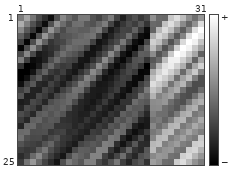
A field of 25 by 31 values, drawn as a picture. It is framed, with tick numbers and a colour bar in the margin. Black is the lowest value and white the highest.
The grain runs diagonally up to the right. The ninth with the highest average is the top right. The right part is higher, past a seam about 70% of the way across.
